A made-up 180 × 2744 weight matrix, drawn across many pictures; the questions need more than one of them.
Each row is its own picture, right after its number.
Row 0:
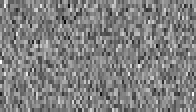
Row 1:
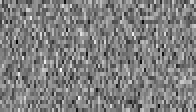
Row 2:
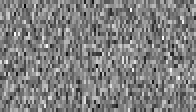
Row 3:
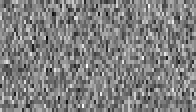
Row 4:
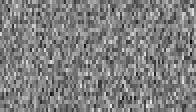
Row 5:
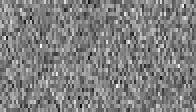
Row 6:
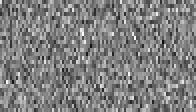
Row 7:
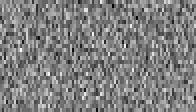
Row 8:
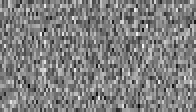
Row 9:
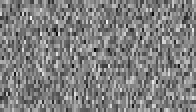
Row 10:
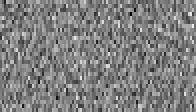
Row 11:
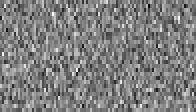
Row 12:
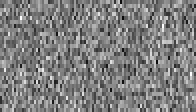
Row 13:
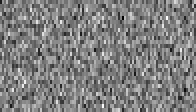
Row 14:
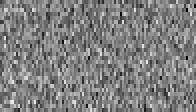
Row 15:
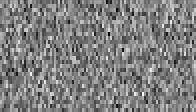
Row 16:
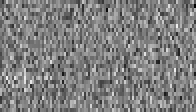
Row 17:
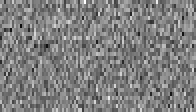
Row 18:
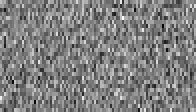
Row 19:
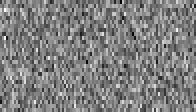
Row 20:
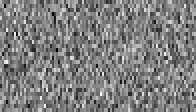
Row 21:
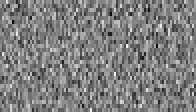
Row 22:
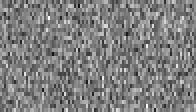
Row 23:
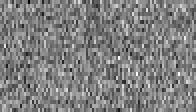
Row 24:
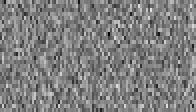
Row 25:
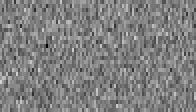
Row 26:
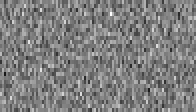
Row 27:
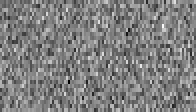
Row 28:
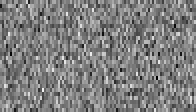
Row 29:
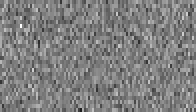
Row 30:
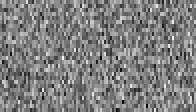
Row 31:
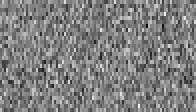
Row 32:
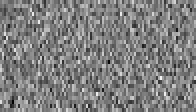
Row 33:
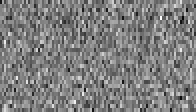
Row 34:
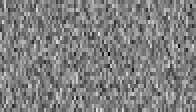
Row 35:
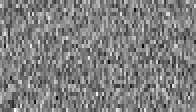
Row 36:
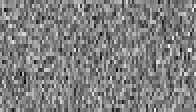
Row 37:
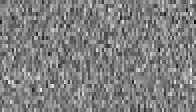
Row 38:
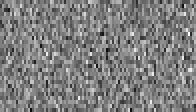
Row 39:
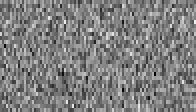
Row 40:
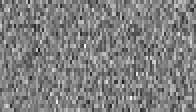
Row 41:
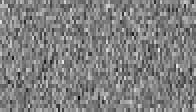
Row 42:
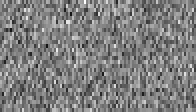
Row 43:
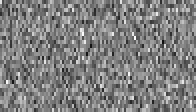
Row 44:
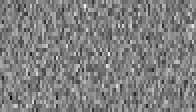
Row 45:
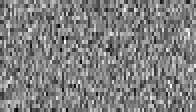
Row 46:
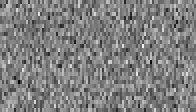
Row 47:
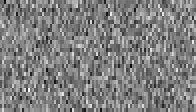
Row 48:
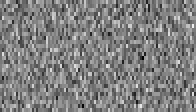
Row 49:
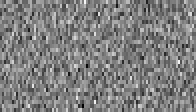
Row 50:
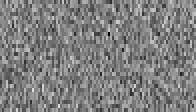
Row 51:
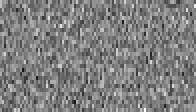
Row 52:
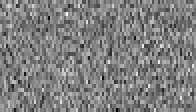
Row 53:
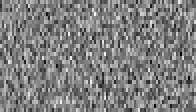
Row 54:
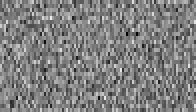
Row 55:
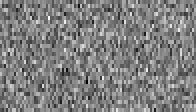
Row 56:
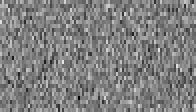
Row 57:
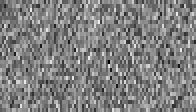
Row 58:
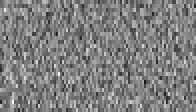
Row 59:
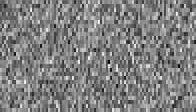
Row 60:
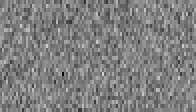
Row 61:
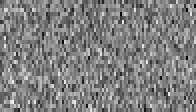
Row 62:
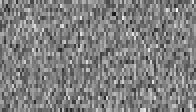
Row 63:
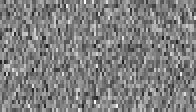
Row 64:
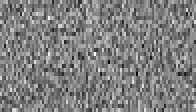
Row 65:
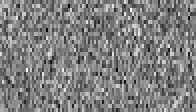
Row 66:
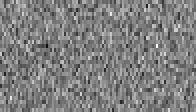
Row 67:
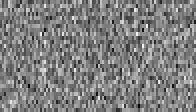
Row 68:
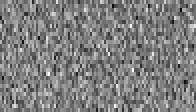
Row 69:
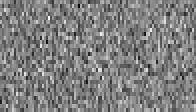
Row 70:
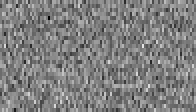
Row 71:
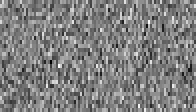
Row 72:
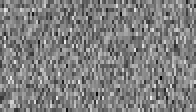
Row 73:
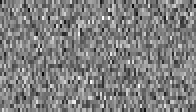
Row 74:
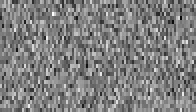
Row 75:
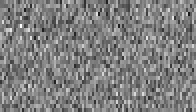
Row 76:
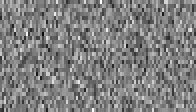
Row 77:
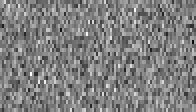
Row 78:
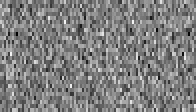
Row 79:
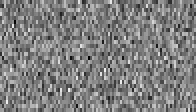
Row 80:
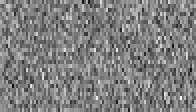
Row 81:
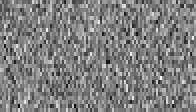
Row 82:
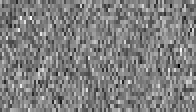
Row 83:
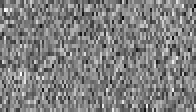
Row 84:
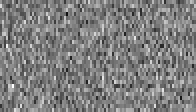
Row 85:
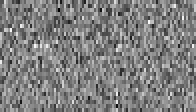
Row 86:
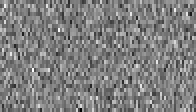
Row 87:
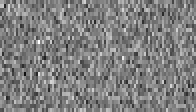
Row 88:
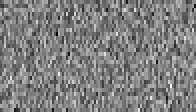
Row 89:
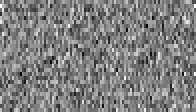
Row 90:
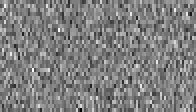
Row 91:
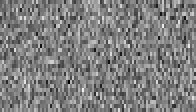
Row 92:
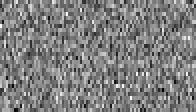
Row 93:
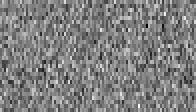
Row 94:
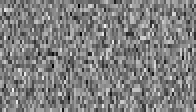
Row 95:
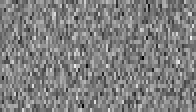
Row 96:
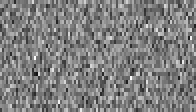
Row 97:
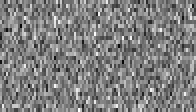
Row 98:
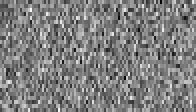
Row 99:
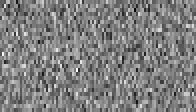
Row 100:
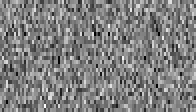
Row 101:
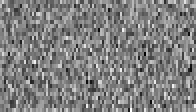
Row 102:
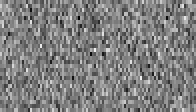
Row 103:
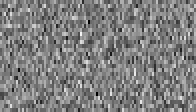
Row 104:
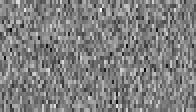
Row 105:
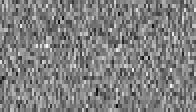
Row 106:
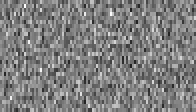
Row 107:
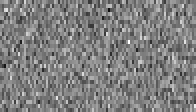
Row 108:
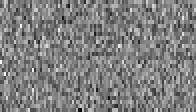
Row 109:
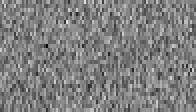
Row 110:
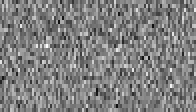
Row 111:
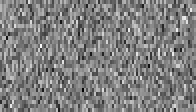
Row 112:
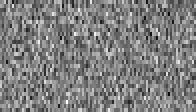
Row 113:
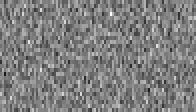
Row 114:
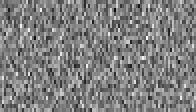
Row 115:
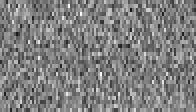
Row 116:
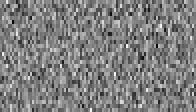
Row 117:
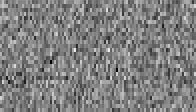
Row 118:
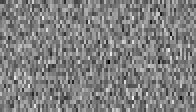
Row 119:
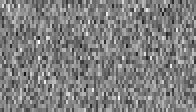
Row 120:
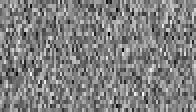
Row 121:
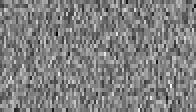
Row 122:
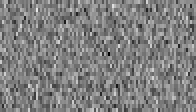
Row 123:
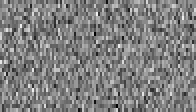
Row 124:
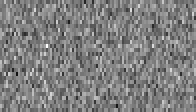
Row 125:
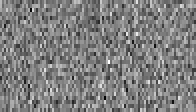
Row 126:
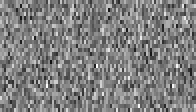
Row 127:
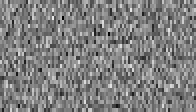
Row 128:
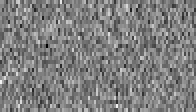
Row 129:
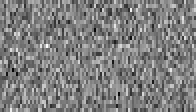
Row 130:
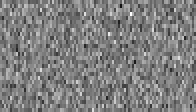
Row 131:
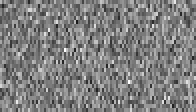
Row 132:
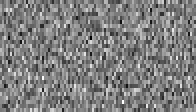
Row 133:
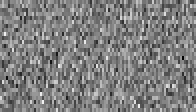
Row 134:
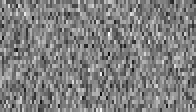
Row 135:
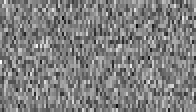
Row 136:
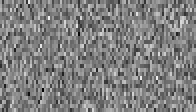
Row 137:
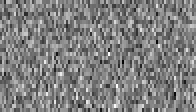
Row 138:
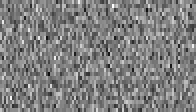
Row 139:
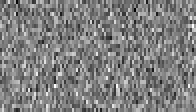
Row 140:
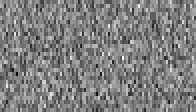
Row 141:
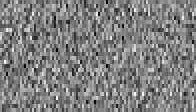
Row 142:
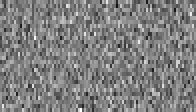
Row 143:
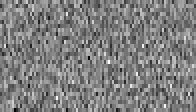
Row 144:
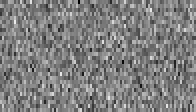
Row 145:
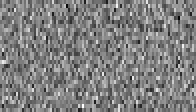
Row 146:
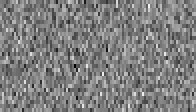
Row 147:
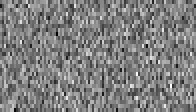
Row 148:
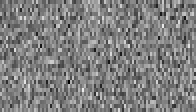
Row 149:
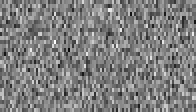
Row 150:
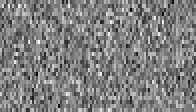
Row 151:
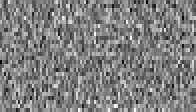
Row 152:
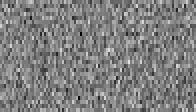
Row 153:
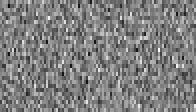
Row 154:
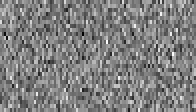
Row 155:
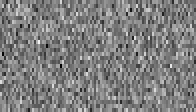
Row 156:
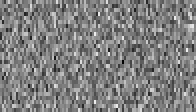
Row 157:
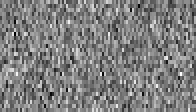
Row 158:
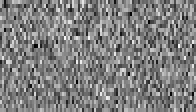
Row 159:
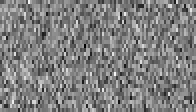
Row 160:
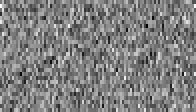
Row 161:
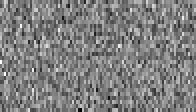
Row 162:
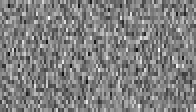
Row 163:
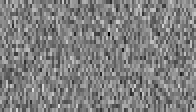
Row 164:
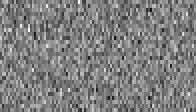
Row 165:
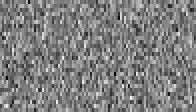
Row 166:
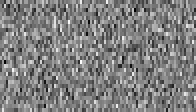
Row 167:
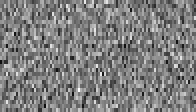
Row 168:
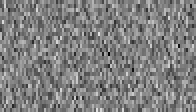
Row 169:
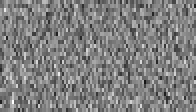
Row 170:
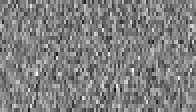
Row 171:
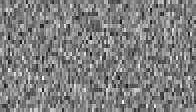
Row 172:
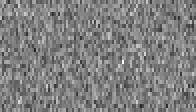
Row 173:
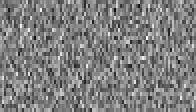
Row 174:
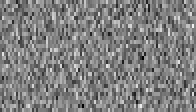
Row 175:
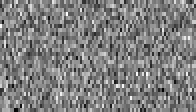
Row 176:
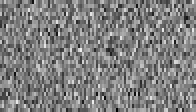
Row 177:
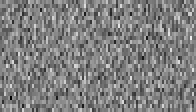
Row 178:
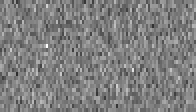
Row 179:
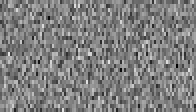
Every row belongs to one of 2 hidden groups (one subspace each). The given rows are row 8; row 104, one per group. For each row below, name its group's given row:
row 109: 104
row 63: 104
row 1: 8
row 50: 104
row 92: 8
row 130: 104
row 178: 104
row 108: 104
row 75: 104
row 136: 8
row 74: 104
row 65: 8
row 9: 8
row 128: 104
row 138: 104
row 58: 8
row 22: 8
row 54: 8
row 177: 104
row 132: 8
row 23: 8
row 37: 8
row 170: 104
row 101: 8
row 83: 8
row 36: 8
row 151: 104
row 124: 104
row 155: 104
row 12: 8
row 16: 8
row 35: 8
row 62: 8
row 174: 104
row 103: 8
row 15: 104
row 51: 8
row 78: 8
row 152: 8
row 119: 104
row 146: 104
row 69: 8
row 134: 104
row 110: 104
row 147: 8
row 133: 8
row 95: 104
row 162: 8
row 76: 104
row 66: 104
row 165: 8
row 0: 104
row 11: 104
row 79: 104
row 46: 8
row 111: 8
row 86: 104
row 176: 8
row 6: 8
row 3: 104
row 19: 8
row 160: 8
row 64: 8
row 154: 8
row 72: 8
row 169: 8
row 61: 8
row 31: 8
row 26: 104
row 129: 104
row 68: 104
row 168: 104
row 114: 104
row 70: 8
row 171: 8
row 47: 104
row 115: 104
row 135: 104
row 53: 8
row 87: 104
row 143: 8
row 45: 8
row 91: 8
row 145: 104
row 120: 104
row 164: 104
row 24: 104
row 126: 8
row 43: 8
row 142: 104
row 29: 104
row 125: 8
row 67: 8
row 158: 104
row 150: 104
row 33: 8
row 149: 8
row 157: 104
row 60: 104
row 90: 104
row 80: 8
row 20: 104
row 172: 104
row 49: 104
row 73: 8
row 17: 104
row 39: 8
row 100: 104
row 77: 104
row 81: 8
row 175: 8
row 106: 104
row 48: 104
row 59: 8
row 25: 104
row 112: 104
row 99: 104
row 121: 8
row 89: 8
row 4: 8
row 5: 8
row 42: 104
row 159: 8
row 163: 104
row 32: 8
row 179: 8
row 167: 104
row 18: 8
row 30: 8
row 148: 8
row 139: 104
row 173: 104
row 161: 104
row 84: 8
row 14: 8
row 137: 104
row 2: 104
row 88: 8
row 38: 8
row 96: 104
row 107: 8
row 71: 8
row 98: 8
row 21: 104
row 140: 104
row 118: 8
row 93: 8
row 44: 104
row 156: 104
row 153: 8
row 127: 104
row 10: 104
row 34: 104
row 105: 104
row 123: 104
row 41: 8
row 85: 104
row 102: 8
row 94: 8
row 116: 104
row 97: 104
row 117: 8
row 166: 104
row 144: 104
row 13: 8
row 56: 8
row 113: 104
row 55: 8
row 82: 8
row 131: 8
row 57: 8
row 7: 104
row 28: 8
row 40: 8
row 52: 8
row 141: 104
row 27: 8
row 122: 104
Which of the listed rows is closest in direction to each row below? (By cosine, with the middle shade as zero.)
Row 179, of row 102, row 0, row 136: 0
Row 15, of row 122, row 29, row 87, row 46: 29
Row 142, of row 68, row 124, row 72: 68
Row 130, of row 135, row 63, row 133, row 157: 157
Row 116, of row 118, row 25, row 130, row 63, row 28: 63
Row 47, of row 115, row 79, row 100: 79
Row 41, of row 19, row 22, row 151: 19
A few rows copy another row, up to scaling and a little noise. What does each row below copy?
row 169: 58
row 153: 162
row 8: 67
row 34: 168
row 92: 175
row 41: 56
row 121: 88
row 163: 50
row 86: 90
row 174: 48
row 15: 120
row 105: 110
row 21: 116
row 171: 132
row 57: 59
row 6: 43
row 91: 148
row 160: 89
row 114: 173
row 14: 61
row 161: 108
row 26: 113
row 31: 93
